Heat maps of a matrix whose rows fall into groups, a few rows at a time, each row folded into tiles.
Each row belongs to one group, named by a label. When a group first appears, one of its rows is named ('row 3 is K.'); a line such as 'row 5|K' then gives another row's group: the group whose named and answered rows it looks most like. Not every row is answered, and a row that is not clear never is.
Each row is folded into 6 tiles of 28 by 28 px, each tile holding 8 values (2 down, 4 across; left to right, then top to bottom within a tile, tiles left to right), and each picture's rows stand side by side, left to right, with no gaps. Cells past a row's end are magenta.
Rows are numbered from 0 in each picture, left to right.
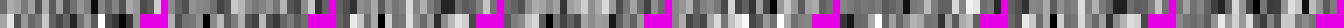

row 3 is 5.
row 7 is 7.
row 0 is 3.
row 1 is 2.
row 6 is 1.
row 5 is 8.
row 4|7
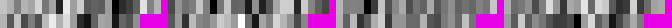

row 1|7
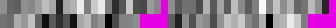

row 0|5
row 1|1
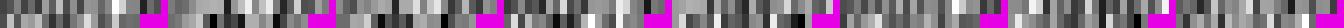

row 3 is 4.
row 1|5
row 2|5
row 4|3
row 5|4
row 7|1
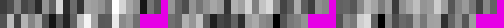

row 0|4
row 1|5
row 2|5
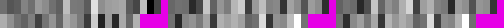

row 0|2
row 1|1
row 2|1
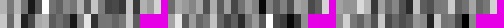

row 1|3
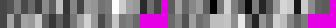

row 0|4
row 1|7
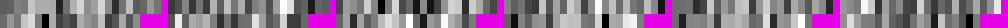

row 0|5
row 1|4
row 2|7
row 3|1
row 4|1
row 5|3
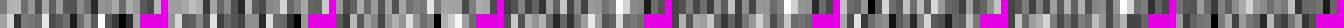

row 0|3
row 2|1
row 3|4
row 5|5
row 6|4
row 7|2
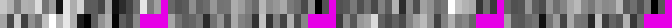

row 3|2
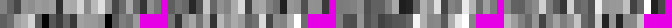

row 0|5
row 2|8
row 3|2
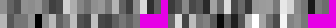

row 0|2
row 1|4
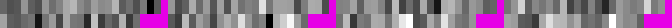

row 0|2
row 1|1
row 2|7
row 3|7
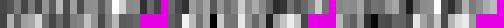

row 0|4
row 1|1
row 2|8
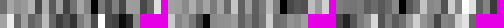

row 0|3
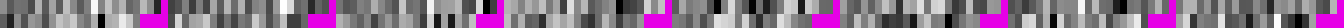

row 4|7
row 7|3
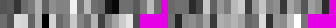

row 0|1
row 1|1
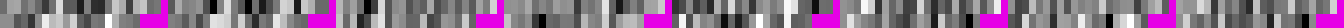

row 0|7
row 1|7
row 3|8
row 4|4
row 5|3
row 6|1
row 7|3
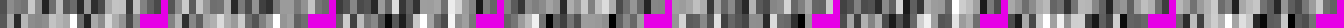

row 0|7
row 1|7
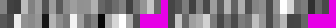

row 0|1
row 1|4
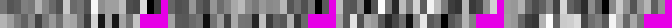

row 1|2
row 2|5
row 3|7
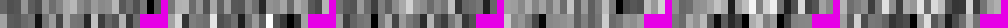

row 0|2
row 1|3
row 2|2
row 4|5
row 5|5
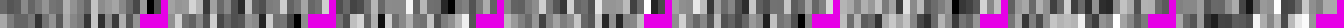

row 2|1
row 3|2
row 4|3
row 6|7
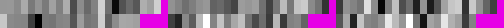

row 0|8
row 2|7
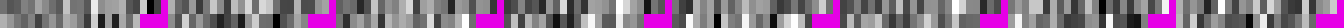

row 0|2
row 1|5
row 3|4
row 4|1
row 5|4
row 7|5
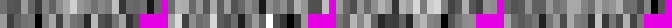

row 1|3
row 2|5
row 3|2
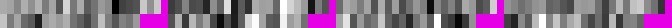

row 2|3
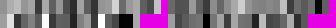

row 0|3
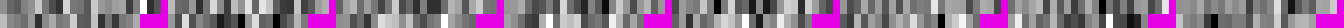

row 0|2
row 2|7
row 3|7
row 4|7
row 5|1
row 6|3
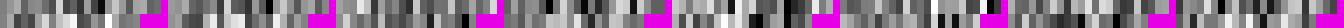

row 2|3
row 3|7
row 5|2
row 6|5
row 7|7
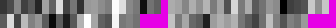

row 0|4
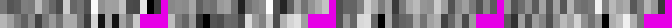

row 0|2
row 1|8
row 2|5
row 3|1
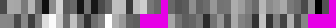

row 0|7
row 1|2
